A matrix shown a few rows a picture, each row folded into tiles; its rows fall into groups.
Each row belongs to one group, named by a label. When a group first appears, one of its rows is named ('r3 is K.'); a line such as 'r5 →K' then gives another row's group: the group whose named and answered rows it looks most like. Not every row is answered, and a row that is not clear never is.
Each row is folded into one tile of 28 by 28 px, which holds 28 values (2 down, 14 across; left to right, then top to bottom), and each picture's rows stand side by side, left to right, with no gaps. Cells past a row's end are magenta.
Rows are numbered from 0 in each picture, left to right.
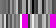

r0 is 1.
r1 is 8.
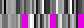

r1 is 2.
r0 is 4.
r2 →2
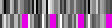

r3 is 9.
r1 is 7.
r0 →8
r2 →8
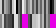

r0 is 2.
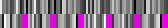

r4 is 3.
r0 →1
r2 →9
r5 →9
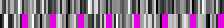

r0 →9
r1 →2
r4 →1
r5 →2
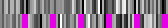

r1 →2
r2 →1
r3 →2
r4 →3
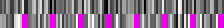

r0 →7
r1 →3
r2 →1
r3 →1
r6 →3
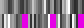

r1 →1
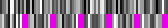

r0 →3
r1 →8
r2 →8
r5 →8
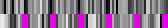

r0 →7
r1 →3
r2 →3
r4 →4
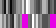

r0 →7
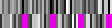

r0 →3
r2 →8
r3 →7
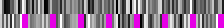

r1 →4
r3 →8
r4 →7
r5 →9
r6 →8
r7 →1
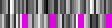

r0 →3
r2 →8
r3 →2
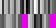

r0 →3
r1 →2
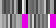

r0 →1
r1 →1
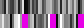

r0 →7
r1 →8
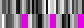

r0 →2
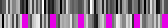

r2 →4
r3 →7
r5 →4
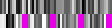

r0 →2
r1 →2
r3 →8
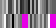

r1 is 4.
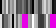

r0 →4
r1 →7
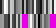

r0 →3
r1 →7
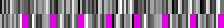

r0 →4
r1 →9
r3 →7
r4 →9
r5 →9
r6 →8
